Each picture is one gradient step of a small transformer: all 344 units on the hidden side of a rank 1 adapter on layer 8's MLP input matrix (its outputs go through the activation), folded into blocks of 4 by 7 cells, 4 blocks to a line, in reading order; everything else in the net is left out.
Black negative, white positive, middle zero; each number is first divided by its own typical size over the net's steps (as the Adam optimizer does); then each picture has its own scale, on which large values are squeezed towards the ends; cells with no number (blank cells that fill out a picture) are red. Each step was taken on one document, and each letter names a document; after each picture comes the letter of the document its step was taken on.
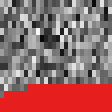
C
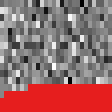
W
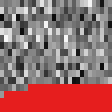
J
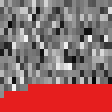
J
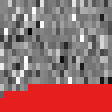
W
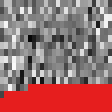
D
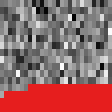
W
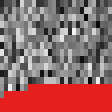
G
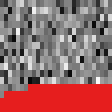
G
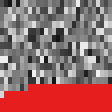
D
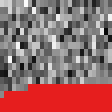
G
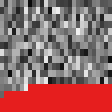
C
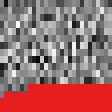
D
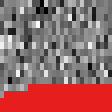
W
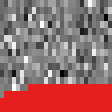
J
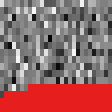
J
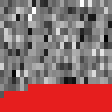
J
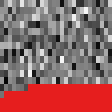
G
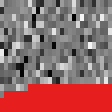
W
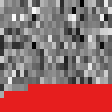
W
